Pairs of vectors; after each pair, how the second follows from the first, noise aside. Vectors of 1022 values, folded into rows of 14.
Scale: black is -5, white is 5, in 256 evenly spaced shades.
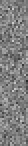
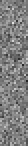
copied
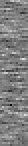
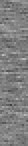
shrunk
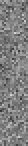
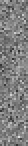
copied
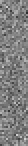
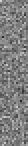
shuffled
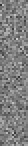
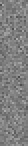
shrunk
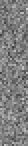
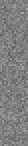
shrunk
